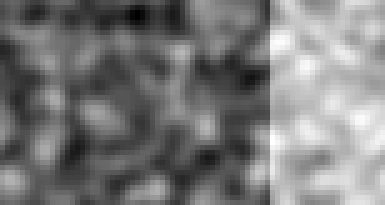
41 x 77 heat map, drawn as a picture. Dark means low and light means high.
Average level on the scale: 50%. Seam: vertical, 70% of the way across, the right part higher. Lone odd cells: none.
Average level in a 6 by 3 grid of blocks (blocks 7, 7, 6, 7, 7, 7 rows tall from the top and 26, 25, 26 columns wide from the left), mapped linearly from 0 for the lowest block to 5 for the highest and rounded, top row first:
014 / 115 / 004 / 115 / 105 / 115
